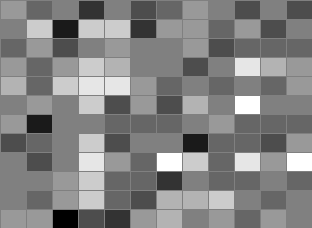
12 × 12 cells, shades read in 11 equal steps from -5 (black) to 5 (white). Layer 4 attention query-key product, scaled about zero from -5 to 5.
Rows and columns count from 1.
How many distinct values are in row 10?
5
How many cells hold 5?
3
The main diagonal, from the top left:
1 3 -2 3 4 1 -1 -4 -1 -1 -1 0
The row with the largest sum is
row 9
